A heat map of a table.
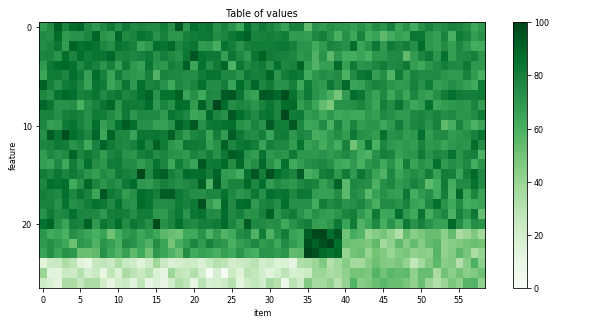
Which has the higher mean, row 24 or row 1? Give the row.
1
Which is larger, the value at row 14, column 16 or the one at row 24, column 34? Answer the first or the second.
the first
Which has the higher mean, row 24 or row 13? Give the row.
13
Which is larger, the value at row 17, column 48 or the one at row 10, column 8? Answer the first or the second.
the first
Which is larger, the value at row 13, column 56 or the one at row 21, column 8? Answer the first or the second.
the first
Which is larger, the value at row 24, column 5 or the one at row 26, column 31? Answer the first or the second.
the second
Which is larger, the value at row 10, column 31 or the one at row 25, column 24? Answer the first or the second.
the first
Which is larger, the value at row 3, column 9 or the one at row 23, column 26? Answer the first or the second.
the first
